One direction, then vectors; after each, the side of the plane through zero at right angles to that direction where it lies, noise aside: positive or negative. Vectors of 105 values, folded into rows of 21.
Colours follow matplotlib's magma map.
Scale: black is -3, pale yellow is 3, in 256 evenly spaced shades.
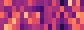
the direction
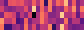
negative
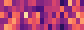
positive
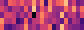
negative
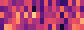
positive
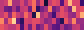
positive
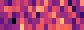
negative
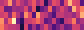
positive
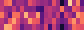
positive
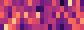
positive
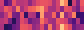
negative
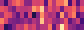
negative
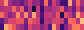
positive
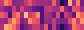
positive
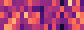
positive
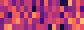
positive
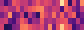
negative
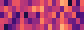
negative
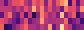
negative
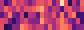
negative
